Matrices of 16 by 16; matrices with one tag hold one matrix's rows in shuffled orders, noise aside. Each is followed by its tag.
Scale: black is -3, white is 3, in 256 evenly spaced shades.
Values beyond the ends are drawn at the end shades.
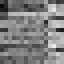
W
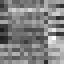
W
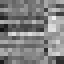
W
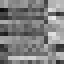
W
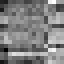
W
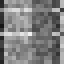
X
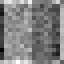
X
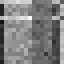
X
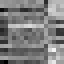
W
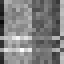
X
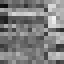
W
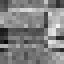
W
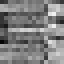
W
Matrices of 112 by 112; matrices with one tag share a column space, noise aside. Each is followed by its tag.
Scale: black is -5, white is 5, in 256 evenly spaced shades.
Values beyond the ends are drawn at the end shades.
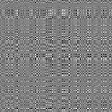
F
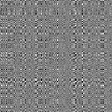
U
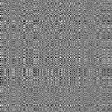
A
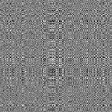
A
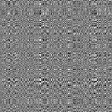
U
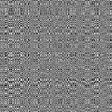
U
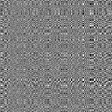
U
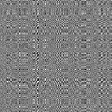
U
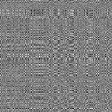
F
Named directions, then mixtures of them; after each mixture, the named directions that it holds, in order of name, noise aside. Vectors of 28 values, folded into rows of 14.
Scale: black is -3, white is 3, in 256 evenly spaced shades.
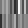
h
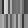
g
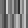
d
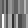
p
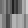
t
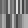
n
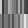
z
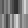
d, p, t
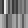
g, t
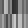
g, h, t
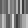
n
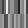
d, g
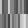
z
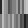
z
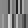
n, p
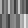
h, n, z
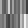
d, n, z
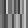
d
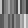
h, z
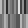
d, z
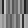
d, g, z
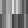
t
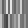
d, g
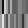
g, p
